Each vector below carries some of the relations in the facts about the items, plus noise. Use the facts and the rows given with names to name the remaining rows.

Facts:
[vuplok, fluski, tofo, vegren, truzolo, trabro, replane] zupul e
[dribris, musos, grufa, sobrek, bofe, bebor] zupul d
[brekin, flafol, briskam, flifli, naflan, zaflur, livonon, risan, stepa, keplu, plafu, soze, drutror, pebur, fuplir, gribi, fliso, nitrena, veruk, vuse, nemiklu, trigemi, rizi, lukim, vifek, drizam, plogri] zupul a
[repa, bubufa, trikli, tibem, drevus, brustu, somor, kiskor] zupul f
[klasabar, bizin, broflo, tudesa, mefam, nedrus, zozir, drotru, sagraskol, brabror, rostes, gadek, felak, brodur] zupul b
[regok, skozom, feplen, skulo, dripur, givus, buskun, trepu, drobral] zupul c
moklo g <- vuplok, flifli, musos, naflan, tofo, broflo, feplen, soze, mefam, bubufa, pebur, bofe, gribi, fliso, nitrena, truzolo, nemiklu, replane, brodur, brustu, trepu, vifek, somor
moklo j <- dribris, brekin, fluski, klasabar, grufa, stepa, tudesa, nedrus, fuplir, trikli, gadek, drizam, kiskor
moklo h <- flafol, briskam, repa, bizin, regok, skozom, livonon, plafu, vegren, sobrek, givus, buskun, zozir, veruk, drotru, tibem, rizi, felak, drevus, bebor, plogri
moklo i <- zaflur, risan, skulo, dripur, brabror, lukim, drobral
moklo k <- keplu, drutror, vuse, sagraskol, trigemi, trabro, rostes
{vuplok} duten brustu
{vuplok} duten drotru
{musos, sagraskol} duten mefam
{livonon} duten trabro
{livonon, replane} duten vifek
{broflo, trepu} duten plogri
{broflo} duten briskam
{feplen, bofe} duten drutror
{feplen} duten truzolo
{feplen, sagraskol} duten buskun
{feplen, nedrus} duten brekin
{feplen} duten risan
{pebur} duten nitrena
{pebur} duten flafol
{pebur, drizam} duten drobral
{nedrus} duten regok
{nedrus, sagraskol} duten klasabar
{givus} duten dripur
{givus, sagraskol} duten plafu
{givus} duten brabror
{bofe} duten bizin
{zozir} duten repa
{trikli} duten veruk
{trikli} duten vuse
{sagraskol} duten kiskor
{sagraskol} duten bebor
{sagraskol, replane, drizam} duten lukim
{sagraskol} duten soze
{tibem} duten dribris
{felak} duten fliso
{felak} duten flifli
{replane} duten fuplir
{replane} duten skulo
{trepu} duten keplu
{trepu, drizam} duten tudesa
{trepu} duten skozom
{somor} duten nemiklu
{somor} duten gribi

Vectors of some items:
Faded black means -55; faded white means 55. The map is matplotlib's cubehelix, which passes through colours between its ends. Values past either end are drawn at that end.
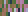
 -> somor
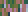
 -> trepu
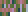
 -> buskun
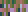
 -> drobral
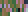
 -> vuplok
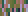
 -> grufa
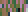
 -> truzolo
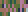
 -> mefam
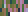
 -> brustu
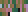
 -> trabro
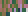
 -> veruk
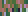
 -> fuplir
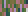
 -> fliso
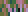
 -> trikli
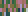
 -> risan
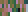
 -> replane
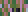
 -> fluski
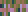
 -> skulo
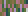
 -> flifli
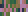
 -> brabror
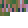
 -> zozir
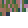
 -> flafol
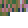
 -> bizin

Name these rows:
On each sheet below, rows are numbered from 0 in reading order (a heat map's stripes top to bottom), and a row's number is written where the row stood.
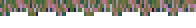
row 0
zaflur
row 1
rostes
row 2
drizam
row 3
givus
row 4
naflan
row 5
tudesa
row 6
dripur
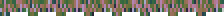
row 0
lukim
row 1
drotru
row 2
felak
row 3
trigemi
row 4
klasabar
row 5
kiskor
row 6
brodur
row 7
rizi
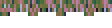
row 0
skozom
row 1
nedrus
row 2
bubufa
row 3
gadek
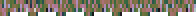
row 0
musos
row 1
sagraskol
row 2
plafu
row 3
drutror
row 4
vuse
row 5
vegren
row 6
feplen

